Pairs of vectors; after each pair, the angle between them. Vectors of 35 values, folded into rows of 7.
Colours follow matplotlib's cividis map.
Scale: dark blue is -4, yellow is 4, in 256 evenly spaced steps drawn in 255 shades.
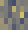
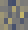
nearly parallel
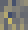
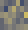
orthogonal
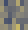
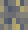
nearly parallel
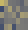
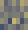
orthogonal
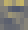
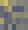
partly aligned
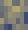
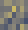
partly aligned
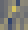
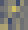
nearly parallel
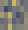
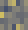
partly aligned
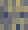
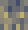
nearly opposite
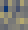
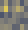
nearly opposite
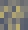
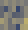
nearly opposite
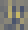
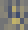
nearly opposite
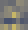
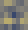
nearly opposite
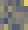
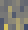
orthogonal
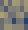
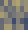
nearly parallel
